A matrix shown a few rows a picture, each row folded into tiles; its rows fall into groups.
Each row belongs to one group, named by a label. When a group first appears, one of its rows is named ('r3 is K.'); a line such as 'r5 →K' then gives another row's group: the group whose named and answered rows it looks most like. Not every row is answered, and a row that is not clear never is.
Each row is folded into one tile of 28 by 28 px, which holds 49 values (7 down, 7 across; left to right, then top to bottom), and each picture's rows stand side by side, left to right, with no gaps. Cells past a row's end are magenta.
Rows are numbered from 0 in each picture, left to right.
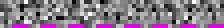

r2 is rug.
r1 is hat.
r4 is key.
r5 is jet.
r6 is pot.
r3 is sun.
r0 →pot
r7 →jet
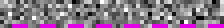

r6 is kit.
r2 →sun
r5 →hat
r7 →rug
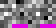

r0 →sun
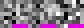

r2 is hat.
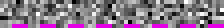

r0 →rug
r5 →hat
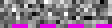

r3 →rug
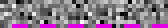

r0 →sun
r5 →jet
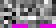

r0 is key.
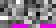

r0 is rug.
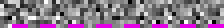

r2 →kit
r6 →kit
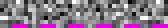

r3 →jet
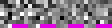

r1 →hat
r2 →key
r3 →kit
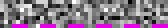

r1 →hat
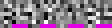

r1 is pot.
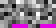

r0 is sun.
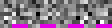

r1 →hat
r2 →pot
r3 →kit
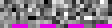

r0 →jet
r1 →rug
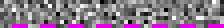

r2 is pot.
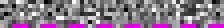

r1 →sun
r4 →jet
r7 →sun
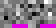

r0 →key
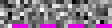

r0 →hat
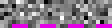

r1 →sun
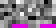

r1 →rug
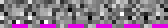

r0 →kit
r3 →key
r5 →key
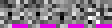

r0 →hat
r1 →hat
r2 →key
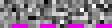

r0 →jet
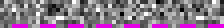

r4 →hat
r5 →sun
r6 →jet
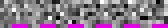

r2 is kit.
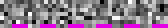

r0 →kit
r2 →key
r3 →rug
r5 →pot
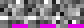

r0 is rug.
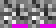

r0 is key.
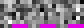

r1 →jet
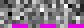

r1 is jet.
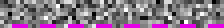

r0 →hat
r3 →hat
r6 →kit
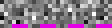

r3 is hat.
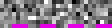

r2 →sun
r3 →kit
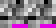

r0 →rug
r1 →rug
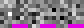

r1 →key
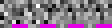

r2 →jet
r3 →jet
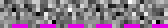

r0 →jet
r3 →jet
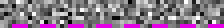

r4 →rug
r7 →kit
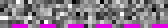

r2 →sun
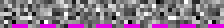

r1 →kit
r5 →sun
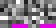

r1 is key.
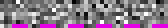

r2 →sun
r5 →sun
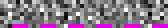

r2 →hat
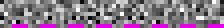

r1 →pot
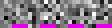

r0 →key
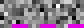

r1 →jet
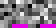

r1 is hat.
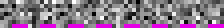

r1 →pot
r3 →hat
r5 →key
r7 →kit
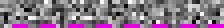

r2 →pot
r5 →kit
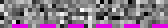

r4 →rug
